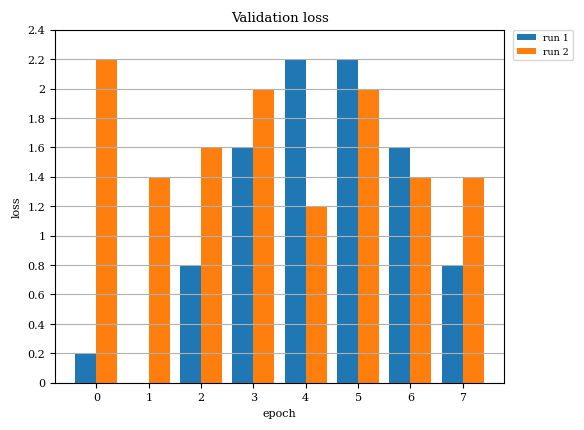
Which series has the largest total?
run 2
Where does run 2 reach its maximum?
0
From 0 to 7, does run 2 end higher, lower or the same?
lower
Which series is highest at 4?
run 1
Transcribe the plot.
Title: Validation loss
x-axis: epoch, ticks 0 1 2 3 4 5 6 7
y-axis: loss, ticks 0 0.2 0.4 0.6 0.8 1 1.2 1.4 1.6 1.8 2 2.2 2.4
Legend: run 1, run 2
Values:
run 1: 0.2 0 0.8 1.6 2.2 2.2 1.6 0.8
run 2: 2.2 1.4 1.6 2 1.2 2 1.4 1.4
